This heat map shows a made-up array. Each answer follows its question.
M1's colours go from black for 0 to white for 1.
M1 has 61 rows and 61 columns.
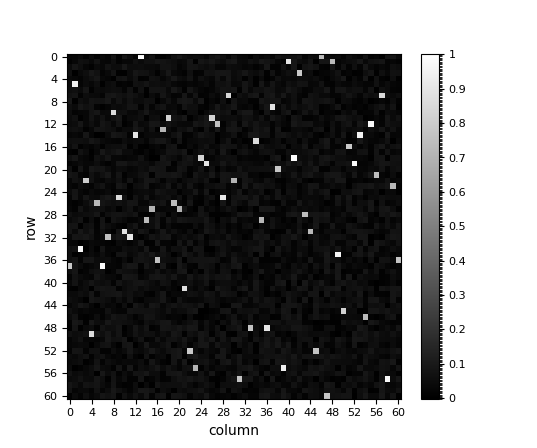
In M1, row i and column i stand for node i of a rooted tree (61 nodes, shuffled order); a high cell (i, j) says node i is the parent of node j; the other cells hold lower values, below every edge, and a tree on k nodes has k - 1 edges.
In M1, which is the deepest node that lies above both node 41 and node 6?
11
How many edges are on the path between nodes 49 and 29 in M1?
2
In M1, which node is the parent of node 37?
9
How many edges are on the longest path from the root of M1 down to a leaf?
9
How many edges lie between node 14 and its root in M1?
3
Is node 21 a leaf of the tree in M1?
no
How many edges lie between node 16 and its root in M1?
7
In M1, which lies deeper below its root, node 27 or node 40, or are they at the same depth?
the same depth
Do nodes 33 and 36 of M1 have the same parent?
yes
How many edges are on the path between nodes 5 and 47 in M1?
5
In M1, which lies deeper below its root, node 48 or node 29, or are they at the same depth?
node 48
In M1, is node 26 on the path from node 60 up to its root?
yes
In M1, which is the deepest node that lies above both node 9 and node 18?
11
